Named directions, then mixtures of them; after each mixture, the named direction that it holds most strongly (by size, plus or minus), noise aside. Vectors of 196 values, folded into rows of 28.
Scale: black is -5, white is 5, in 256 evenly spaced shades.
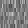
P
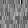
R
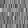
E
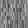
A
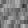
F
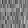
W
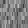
A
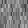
A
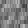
F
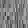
A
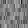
R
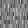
R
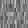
P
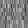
A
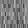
A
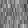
A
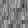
F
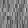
A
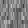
A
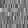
E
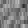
F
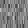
E
